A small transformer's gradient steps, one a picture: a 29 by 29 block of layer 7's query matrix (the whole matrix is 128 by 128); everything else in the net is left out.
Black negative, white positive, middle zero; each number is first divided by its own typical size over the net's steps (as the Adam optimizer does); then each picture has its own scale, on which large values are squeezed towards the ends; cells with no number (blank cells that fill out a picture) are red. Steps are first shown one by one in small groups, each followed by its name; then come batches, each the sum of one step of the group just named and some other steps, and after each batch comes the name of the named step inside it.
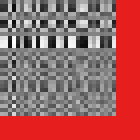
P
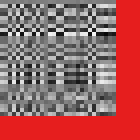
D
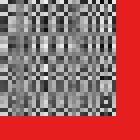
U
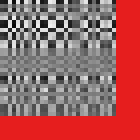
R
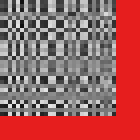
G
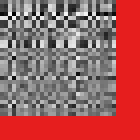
G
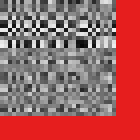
R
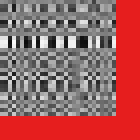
P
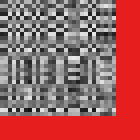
D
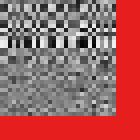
G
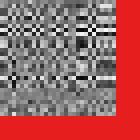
D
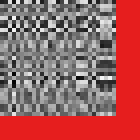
R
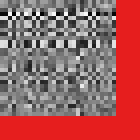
D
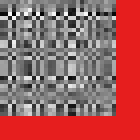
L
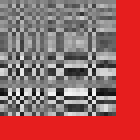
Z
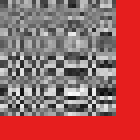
Z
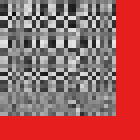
L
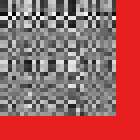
L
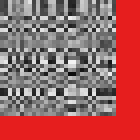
Z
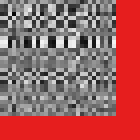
L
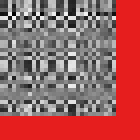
L
